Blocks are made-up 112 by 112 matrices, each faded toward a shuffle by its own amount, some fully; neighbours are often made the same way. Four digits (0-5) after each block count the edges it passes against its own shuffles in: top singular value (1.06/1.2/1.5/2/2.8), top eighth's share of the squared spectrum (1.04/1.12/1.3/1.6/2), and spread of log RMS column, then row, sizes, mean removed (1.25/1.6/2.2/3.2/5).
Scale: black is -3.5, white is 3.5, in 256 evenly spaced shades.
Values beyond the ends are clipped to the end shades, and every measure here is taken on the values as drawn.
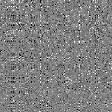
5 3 3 2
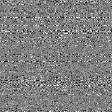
4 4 1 4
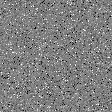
0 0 0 0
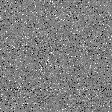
2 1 0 1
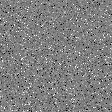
0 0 0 0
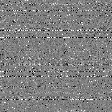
4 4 0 3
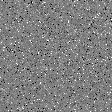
0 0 0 0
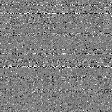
4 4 0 4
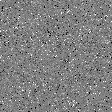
1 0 0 0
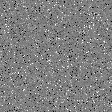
0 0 0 0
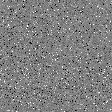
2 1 0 0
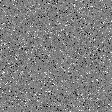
1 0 0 0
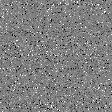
2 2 0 2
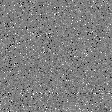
2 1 0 1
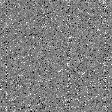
3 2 2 0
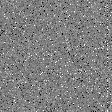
2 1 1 0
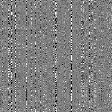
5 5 4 1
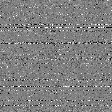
3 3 0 4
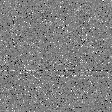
2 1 0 2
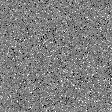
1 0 0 0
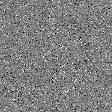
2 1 1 0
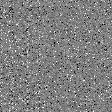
2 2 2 0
